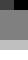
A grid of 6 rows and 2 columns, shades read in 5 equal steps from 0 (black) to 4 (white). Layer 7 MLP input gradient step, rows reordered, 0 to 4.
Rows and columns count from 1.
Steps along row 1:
down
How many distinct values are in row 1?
2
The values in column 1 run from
1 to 4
